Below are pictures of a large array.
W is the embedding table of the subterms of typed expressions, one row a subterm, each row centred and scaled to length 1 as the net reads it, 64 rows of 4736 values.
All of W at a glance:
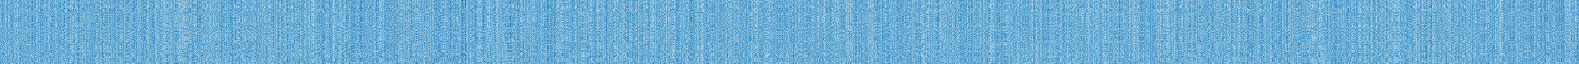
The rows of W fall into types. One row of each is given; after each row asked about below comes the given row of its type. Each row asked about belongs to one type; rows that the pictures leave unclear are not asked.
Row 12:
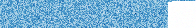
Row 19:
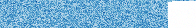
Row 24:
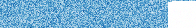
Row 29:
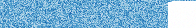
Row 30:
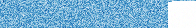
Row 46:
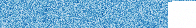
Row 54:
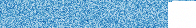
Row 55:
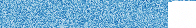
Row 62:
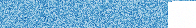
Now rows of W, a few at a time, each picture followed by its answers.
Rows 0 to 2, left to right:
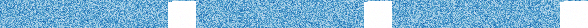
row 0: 54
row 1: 46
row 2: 24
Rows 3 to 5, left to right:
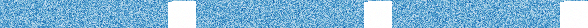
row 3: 29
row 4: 30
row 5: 62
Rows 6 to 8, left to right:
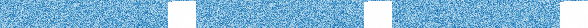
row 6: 19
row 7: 19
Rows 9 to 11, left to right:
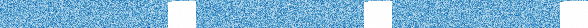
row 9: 24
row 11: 29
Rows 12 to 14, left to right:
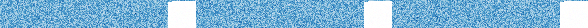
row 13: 54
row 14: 62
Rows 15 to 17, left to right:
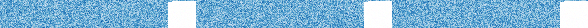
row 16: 19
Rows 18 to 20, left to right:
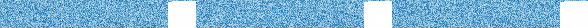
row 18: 46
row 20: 54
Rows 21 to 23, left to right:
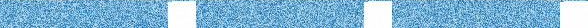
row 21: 19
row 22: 12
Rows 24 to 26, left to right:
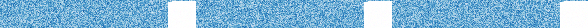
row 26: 29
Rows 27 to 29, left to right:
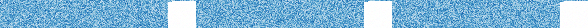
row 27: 19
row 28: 54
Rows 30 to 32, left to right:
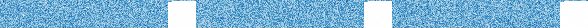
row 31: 55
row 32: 54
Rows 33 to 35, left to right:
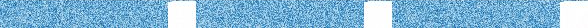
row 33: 24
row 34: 55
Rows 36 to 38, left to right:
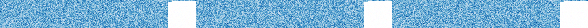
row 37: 24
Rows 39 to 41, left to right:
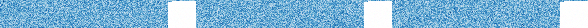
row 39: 30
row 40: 19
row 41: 12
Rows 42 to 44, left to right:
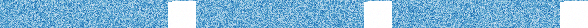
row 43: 29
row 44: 30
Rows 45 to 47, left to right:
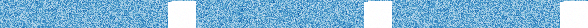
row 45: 29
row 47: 29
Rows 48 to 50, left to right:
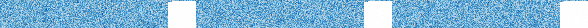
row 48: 46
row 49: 54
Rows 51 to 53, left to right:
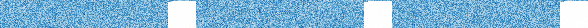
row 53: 54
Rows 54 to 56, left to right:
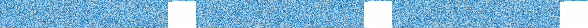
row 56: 12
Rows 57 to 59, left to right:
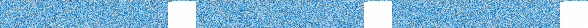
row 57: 29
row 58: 46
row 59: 30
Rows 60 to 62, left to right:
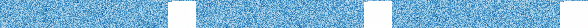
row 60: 46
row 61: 24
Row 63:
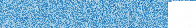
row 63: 55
